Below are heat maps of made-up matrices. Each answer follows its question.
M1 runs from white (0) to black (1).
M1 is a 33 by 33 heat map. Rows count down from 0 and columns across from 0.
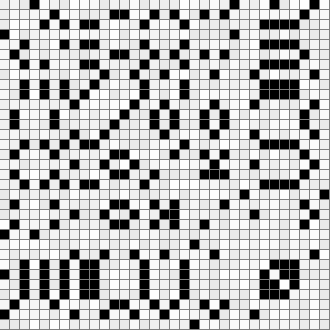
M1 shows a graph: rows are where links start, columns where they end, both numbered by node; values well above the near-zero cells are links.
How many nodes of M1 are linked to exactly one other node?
2
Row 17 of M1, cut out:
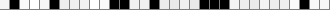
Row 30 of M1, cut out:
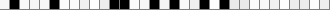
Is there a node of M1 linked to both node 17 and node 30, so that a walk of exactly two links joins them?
yes
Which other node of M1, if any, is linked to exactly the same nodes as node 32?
node 24
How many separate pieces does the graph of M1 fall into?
2
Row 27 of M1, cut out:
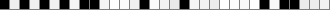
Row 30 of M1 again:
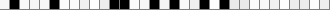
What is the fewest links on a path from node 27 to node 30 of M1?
5
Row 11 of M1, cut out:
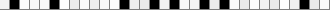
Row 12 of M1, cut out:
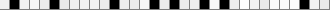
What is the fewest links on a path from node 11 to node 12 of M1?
1
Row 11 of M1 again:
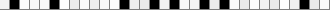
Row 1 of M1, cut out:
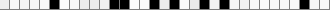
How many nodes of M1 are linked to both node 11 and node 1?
7
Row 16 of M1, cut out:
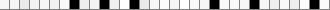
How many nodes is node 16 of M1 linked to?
6
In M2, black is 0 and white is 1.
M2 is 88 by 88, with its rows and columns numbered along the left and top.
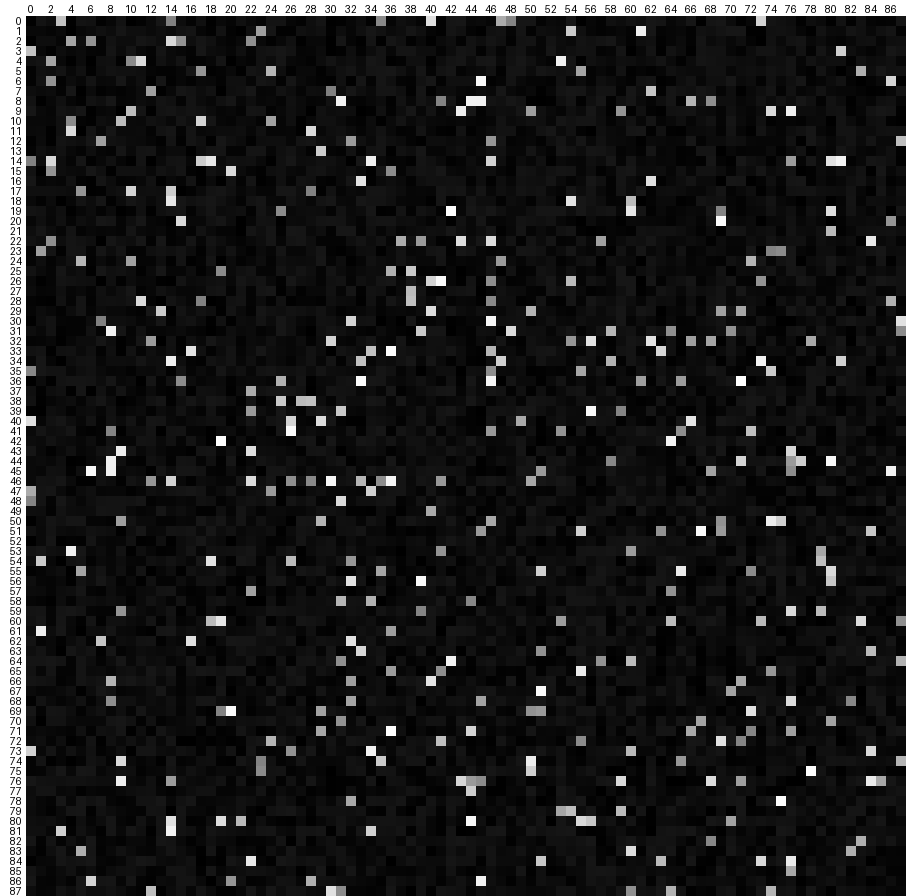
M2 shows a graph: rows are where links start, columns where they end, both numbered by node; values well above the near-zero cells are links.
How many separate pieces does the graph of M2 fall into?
2
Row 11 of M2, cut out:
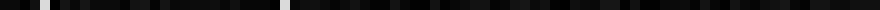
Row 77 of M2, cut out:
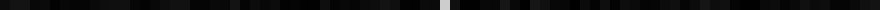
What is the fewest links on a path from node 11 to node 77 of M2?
6
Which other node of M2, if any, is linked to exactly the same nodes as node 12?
node 30
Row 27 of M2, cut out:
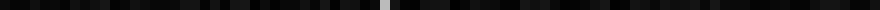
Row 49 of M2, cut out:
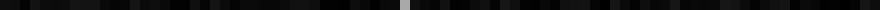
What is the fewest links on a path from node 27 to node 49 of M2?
6
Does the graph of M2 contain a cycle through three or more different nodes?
yes
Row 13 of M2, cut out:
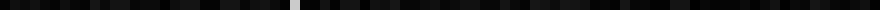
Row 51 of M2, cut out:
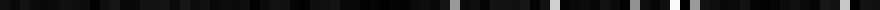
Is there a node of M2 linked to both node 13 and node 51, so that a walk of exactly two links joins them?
no
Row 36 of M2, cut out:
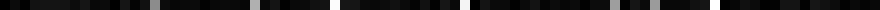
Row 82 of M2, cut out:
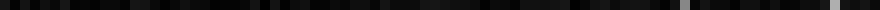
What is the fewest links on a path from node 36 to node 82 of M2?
4
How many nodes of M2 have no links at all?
1
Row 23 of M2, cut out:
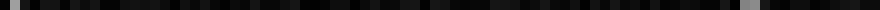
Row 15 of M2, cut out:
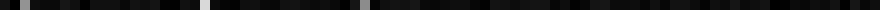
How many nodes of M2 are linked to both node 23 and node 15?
0
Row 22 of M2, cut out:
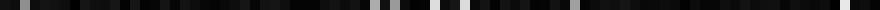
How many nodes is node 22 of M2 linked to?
7
